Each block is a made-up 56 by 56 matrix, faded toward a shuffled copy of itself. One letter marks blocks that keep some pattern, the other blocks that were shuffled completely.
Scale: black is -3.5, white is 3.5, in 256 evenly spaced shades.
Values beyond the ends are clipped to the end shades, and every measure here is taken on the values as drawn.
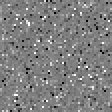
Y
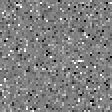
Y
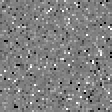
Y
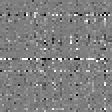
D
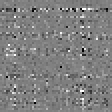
D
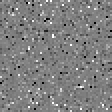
Y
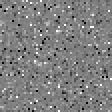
Y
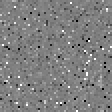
Y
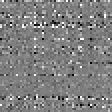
D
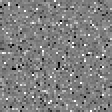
Y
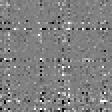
D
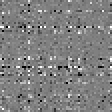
D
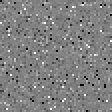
Y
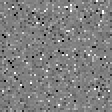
Y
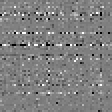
D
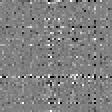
D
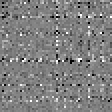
D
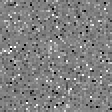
Y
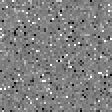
Y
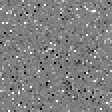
Y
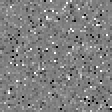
Y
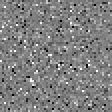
Y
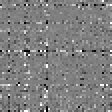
D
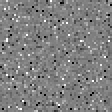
Y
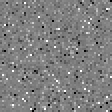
Y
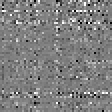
D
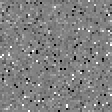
Y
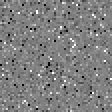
Y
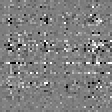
D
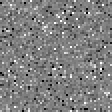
Y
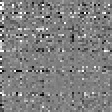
D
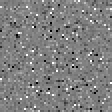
Y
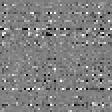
D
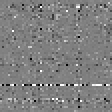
D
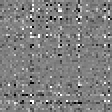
D
